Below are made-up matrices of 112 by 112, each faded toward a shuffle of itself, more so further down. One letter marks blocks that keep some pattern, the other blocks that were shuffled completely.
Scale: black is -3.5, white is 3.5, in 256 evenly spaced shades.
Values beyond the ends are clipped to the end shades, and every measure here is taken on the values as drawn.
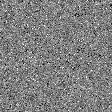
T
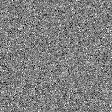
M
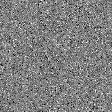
M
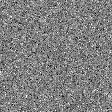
M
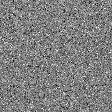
M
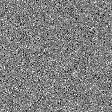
M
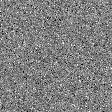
T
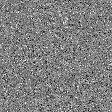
T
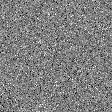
T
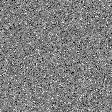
T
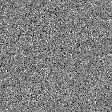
M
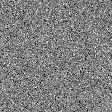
M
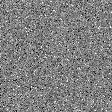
M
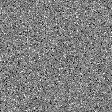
M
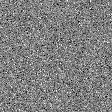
T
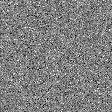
M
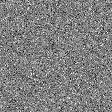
M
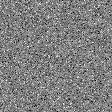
M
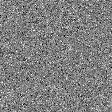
M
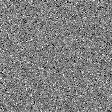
M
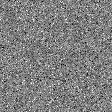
T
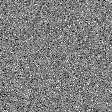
T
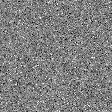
M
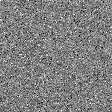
T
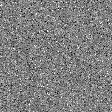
M
